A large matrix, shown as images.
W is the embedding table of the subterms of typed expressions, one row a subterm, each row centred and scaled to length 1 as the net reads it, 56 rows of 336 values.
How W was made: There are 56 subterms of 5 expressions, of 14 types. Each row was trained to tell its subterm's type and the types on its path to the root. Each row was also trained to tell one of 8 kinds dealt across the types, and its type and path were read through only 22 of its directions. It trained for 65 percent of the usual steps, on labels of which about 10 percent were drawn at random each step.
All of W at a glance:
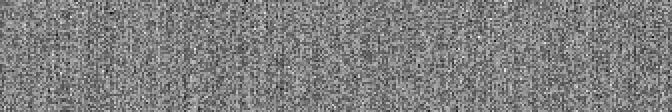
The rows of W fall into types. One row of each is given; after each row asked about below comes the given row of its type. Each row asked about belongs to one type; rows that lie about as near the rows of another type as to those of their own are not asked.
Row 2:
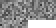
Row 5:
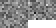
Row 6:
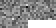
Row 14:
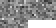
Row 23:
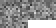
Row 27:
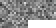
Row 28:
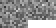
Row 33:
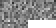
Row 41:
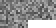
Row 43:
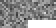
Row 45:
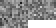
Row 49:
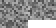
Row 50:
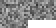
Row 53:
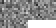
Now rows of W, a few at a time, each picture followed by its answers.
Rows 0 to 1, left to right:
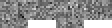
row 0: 14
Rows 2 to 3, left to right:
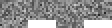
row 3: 49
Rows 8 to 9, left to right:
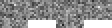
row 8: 43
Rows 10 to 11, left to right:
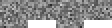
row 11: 45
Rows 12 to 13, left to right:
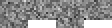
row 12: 5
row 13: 45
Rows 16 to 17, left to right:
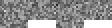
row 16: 5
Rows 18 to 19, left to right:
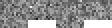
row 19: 23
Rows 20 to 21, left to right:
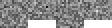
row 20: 50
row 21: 14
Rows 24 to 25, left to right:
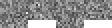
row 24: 23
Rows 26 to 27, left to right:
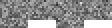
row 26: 50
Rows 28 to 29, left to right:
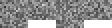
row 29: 41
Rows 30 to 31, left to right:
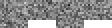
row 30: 49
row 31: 2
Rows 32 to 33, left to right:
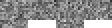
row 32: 14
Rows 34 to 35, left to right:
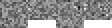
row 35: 2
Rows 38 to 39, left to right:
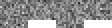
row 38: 23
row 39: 33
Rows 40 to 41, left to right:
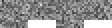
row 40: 49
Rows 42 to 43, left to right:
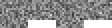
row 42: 50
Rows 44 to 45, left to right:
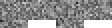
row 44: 27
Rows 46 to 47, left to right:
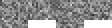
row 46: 5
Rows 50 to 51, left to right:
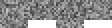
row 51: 2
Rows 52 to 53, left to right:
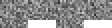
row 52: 28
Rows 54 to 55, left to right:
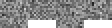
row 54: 6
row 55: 43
